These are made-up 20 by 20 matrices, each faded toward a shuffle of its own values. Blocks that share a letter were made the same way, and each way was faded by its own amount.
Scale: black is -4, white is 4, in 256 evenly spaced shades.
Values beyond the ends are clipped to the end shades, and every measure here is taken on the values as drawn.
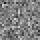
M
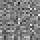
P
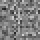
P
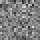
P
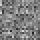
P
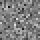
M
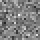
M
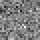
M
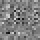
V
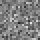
M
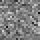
M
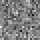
M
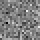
M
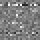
V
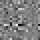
V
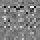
V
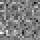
P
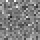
M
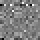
V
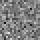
M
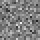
M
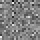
P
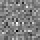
P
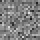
M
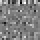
V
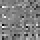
V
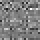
V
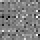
V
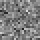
M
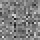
P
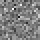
M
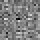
P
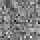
M
